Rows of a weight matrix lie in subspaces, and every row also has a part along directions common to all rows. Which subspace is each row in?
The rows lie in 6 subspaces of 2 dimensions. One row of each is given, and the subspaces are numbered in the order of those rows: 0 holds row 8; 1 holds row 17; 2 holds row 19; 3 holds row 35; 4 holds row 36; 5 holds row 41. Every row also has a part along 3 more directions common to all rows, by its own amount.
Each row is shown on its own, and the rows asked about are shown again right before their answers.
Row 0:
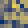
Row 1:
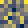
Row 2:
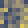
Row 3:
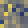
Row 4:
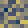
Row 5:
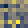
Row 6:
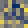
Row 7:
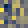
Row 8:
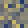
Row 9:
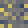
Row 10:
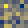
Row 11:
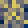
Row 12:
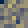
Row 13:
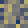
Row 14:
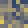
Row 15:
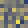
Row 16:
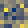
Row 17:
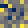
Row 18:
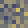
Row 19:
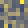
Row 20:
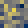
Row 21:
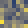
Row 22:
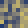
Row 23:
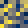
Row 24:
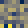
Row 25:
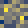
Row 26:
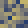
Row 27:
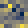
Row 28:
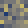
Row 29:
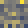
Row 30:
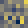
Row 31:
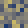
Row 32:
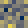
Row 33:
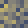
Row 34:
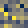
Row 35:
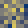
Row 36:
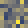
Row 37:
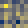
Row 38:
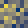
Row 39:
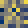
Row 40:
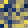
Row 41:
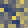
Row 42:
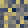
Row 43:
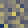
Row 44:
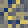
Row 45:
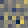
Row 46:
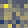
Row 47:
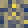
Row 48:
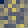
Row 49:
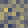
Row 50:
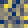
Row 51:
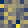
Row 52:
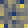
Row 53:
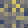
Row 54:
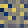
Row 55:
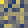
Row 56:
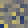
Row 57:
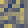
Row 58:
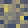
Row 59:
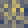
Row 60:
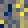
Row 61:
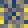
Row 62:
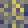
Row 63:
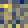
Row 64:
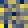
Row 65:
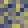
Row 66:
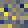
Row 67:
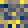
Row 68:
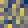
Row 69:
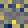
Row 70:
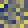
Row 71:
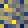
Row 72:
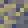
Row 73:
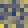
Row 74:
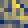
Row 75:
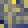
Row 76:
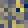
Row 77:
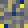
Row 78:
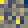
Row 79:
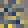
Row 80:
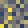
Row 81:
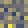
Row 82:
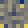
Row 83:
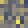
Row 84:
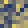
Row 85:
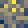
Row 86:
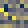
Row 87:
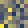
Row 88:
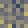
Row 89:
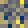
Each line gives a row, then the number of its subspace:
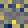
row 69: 0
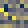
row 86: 1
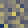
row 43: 5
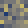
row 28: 1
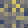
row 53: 3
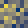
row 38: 0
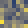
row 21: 3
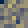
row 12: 4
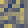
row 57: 4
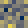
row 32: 5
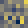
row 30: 4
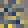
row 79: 5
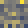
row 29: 2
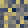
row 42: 4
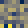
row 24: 2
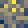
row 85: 3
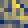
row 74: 3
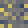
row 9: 1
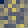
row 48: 4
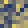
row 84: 0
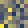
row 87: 5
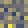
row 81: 5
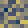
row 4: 5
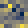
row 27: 1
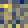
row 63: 2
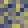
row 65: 0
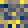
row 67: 2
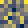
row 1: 4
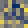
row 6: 3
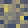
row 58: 5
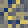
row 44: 5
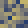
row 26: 1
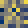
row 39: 3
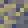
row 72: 0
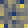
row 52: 2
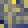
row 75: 3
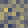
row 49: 5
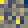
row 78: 4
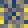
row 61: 3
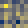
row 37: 2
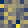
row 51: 4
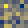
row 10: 2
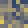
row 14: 3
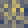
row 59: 3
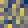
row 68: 4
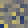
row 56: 5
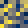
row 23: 0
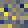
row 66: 1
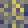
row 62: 3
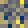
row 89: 4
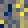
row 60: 1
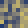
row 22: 1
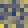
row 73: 5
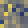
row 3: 1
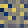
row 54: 1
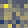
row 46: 2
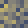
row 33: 0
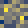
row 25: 5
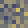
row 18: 0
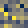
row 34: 1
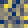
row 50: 2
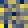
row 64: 2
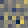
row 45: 4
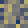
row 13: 4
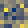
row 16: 1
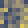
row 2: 1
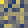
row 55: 4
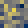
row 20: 2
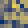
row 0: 3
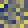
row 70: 0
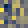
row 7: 2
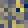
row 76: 3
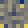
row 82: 2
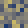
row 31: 0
